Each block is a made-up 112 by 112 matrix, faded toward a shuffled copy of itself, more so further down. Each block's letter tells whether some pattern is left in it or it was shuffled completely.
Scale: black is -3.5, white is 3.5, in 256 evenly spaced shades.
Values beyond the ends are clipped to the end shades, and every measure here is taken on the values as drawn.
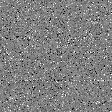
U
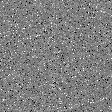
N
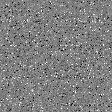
U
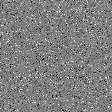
U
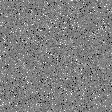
N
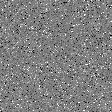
N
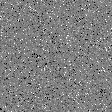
N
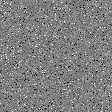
N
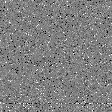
U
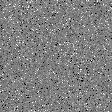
N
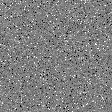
N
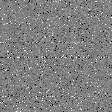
U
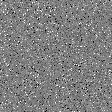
N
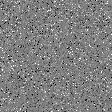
N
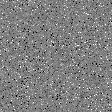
N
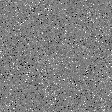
N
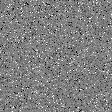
N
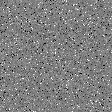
N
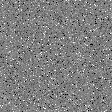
N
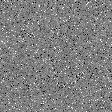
N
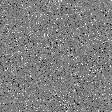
N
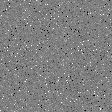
N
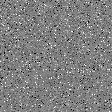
U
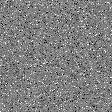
U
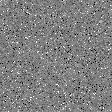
N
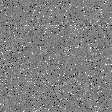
U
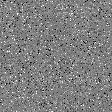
U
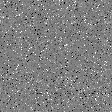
U
